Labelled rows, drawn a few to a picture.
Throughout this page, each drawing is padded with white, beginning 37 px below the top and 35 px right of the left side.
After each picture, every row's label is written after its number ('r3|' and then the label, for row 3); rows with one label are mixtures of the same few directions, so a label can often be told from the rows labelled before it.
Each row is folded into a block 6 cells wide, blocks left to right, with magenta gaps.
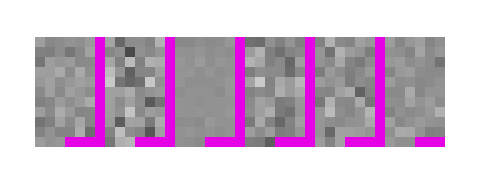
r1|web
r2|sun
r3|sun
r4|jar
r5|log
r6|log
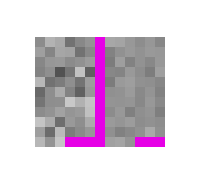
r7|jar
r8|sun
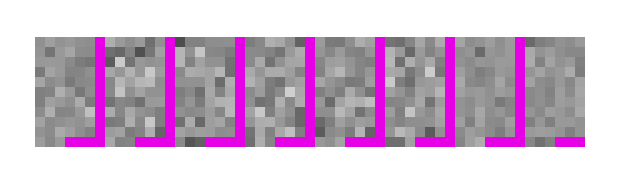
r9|log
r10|web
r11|sun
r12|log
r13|web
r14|sun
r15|sun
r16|sun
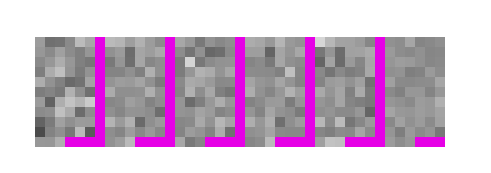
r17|web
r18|sun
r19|web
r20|sun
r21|sun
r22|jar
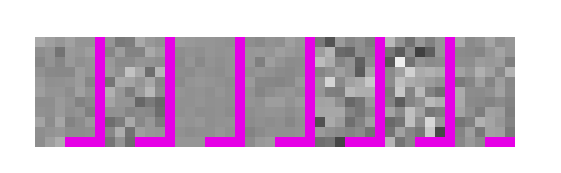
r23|sun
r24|jar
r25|sun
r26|web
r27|jar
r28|web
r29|jar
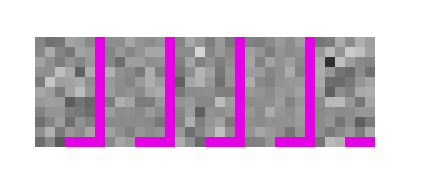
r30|jar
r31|web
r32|sun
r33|sun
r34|web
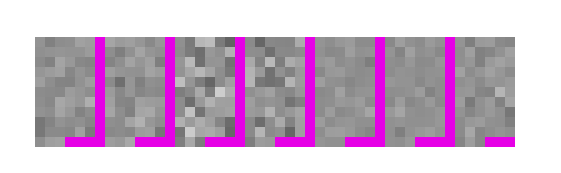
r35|web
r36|jar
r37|log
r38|sun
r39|log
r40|log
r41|log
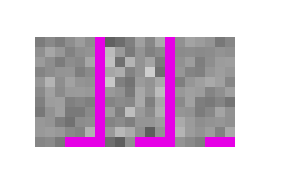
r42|jar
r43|sun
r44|web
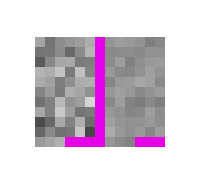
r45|web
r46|web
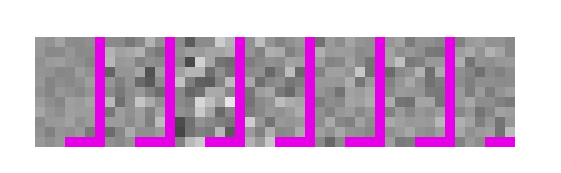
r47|jar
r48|web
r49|web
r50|jar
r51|sun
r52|web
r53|web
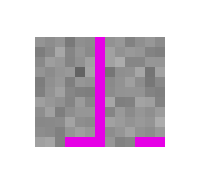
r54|sun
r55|web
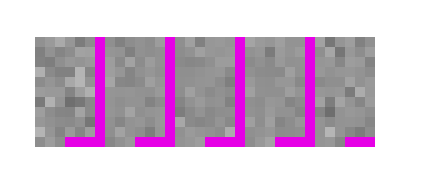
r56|web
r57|sun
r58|jar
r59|sun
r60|log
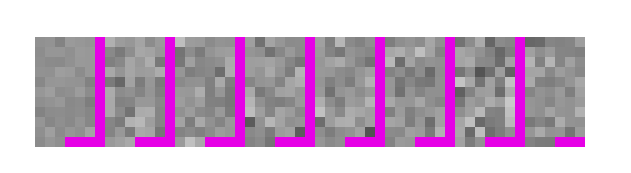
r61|jar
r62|jar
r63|sun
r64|jar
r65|jar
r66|web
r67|jar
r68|sun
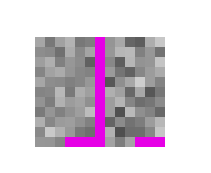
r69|log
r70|log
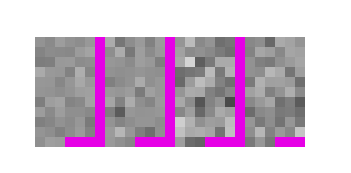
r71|web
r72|log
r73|web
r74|jar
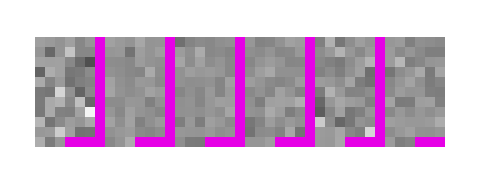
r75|log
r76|sun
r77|sun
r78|web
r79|jar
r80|web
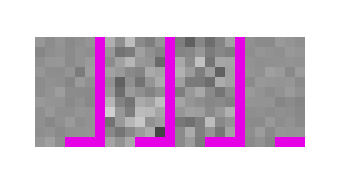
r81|sun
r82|jar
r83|sun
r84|jar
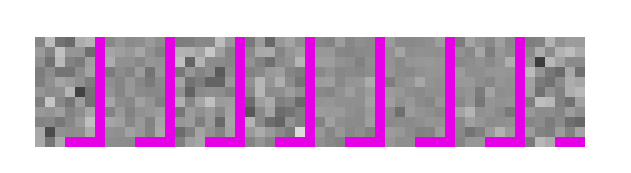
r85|log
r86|web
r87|web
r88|jar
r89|jar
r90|log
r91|log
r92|web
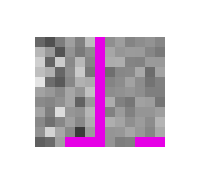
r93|sun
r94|web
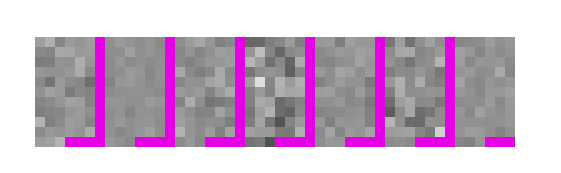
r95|jar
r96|sun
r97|web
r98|jar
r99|jar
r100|jar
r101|sun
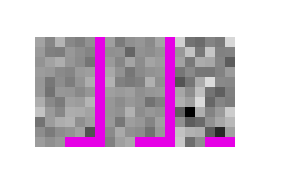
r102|jar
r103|sun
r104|log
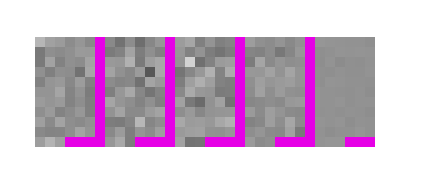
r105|sun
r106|sun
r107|web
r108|web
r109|sun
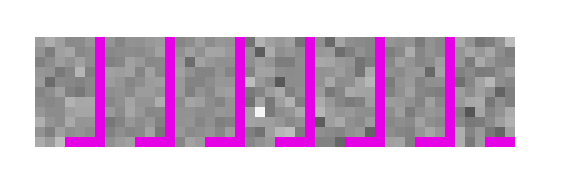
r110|jar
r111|web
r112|web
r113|log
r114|jar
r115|sun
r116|log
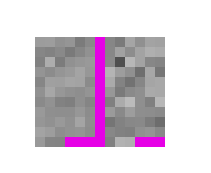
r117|web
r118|web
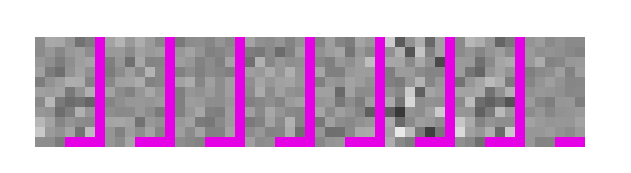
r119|web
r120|sun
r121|jar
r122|web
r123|log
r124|log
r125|web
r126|web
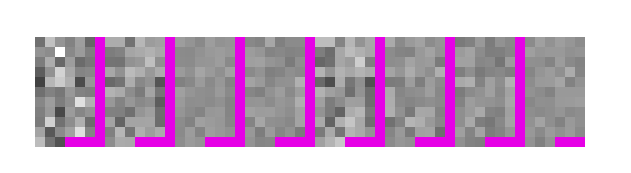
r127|sun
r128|jar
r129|jar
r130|jar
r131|jar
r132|jar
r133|jar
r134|sun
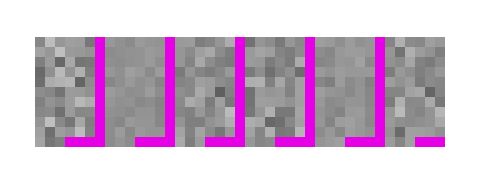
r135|sun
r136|jar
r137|log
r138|jar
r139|jar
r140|log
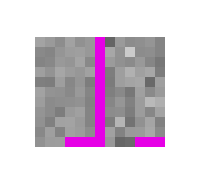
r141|jar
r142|sun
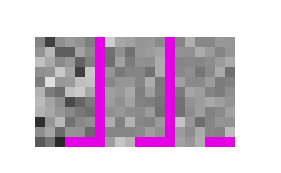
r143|jar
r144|sun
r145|jar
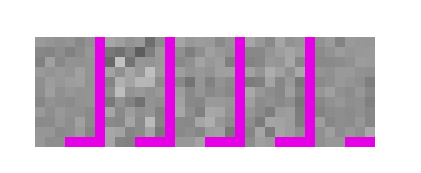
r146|web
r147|web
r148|jar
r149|jar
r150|jar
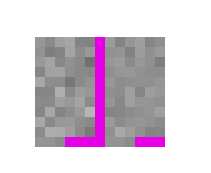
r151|log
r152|log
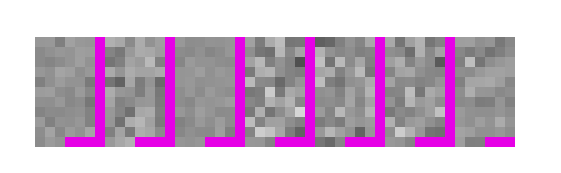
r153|jar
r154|jar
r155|web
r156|log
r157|sun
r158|log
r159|web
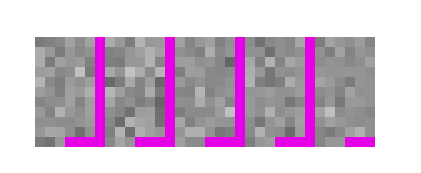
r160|sun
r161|jar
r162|log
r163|sun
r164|log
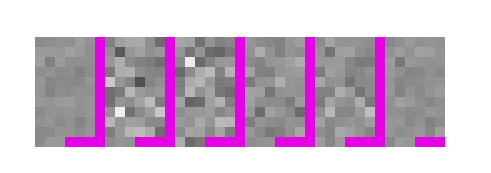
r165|web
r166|log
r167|web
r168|log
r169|log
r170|web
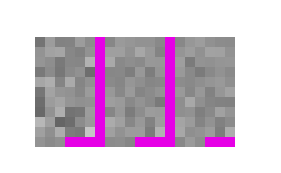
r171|jar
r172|web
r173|web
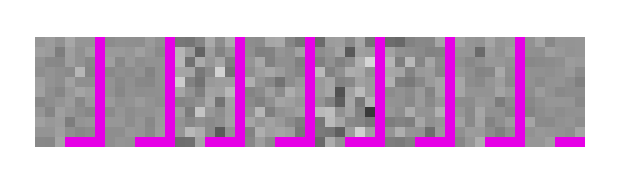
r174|sun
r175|web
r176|sun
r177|log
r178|log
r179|sun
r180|sun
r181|jar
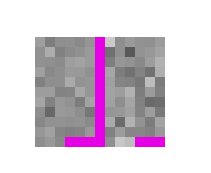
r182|log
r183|sun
